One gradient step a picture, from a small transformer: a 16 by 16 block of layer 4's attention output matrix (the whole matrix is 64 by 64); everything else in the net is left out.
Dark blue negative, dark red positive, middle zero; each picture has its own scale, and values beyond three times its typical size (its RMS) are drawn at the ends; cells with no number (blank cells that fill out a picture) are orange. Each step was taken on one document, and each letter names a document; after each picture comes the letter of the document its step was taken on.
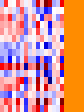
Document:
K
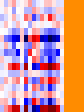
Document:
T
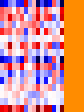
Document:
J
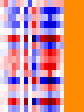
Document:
T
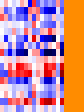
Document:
T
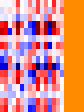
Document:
K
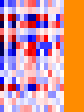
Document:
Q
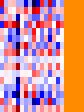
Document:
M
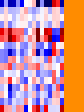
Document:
J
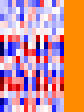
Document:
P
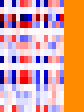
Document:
Q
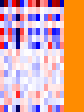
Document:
M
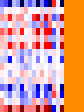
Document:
J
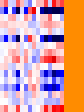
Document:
T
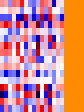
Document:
P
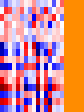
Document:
P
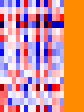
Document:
K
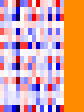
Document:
M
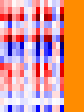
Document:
J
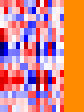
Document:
K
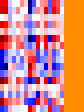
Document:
K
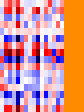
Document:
M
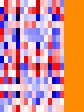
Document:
M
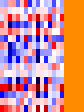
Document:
K
